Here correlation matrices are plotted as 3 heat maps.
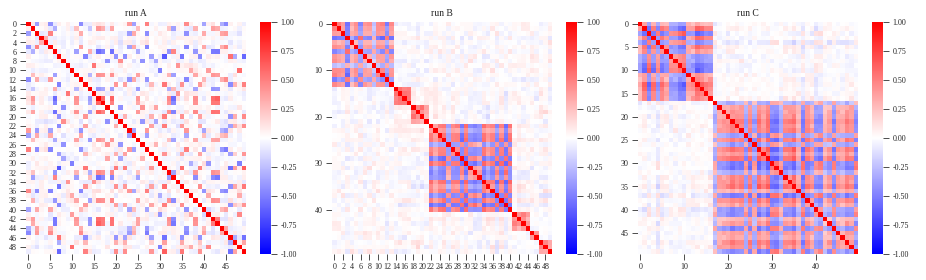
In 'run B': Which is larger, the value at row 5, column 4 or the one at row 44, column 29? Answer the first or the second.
the first
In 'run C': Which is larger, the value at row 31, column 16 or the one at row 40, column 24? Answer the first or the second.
the second
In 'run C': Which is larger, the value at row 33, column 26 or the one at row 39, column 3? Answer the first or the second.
the second
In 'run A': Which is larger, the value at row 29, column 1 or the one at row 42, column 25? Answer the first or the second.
the second
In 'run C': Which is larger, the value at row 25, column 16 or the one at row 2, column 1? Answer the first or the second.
the first
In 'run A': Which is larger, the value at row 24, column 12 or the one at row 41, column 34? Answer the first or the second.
the first
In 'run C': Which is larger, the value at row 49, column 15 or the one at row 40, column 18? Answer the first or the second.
the first
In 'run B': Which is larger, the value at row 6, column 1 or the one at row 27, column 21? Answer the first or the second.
the second
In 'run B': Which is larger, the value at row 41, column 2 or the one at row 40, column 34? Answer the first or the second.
the second
